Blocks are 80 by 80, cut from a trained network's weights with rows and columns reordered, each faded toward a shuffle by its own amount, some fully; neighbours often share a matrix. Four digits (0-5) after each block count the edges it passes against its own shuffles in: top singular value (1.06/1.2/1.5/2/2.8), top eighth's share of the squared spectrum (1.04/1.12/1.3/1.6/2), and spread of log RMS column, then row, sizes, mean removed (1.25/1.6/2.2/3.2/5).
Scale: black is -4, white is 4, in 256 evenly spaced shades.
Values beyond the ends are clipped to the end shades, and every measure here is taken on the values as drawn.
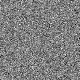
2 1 0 0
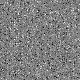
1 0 0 0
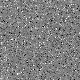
0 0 0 0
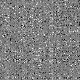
3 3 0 2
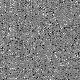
2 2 0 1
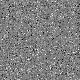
1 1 0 0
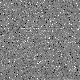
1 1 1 0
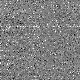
2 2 2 0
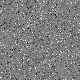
0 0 0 0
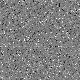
0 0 0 0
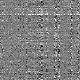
3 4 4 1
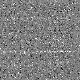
2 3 2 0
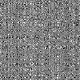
3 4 0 3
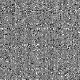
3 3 0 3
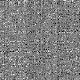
3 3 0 3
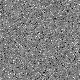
0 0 0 0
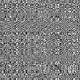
4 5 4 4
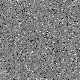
0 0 0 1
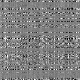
4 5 2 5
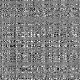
4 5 1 4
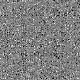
2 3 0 2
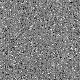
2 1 0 0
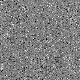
2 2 0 1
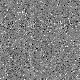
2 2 0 1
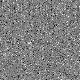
1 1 0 1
